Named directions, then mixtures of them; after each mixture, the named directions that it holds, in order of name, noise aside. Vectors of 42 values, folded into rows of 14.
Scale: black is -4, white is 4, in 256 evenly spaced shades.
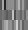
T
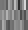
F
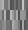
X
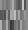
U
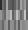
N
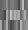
N, U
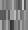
U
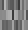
N, T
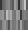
F, N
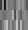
N, T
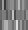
T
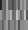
N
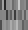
T, U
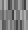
F, T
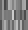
F, T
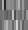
T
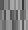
X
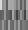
N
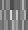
N, X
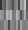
F, N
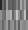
N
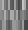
F, X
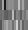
T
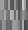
F, X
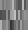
U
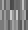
N, X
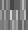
N, X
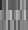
N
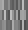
X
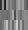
N, T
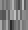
U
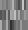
U
